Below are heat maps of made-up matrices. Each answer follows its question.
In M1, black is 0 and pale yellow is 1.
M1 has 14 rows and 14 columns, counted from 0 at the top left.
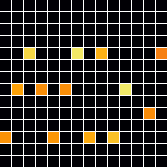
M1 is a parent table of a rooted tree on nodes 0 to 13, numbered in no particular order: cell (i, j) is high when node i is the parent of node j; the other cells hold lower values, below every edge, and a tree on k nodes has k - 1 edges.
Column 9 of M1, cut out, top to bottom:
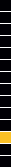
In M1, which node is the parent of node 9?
11
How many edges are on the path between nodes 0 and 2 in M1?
3
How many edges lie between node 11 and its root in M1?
0
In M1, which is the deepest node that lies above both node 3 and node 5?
7
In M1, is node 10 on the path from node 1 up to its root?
no
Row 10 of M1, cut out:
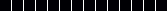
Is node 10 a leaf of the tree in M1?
yes
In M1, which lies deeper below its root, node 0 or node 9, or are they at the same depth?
the same depth
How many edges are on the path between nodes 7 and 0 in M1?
2
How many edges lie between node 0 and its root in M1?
1
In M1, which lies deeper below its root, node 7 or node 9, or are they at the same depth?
the same depth
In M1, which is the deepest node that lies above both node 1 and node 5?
7
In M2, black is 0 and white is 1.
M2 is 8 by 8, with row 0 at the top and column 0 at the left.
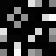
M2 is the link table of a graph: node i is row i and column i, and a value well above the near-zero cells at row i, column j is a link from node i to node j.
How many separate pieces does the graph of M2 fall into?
1
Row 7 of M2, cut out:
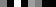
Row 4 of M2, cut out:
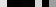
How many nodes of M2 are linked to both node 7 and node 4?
2
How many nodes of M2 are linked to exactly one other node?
3
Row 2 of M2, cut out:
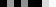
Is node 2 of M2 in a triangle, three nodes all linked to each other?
no
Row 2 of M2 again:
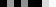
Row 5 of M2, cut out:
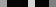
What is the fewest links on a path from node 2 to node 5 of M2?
2
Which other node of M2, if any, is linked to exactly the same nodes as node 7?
none
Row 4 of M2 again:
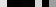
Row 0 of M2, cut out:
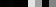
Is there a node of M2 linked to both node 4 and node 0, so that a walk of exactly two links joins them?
yes
